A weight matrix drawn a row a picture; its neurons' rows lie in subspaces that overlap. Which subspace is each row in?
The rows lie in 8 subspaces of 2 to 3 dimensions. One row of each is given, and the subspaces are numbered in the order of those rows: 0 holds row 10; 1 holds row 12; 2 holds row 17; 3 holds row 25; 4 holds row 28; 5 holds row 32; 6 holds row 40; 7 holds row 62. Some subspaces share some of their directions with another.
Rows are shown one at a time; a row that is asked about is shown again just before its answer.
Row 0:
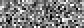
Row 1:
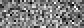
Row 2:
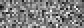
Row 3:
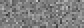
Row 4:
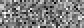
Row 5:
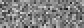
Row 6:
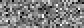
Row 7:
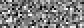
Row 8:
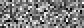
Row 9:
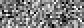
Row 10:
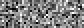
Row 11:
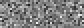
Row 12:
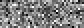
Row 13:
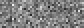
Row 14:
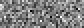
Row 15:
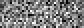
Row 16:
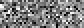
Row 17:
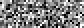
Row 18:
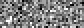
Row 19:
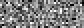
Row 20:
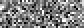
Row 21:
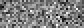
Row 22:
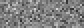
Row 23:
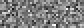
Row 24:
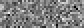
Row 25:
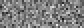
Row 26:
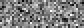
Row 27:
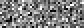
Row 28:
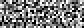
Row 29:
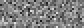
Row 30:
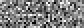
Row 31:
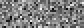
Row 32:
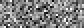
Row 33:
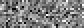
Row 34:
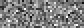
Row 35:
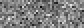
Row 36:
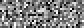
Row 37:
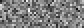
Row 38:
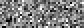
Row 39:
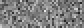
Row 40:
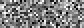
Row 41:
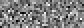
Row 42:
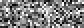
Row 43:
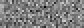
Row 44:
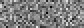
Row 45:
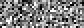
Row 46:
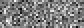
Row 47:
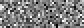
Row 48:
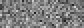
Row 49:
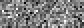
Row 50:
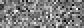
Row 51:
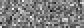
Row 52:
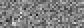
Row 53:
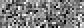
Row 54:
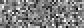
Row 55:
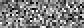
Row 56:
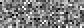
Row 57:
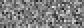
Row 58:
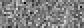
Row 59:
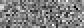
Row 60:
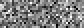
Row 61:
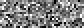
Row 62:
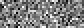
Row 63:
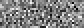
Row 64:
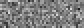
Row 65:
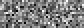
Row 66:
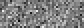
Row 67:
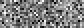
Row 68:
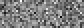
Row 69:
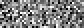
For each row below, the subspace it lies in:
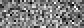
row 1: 0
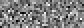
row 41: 5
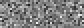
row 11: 0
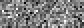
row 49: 2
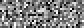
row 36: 4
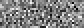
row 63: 0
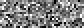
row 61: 4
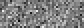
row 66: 2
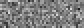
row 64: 1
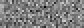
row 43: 4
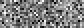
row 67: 6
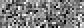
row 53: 2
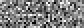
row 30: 4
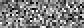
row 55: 0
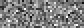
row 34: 5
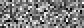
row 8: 5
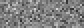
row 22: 0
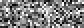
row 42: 1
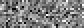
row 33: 0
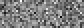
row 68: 6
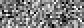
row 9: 2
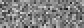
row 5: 5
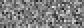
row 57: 3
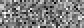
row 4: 6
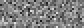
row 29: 4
